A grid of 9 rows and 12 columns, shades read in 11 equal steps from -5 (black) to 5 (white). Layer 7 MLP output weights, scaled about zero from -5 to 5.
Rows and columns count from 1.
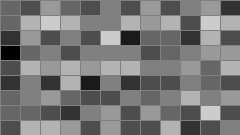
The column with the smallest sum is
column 1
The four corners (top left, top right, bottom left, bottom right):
-1 -3 -2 0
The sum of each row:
-10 14 -12 -9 10 -18 -3 -9 -5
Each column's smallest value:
-5 -2 -3 -3 -4 -2 -4 -2 -2 -3 -2 -3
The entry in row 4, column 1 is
-5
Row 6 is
-3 0 -3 2 -4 0 -3 -2 -2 0 -1 -2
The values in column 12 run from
-3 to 2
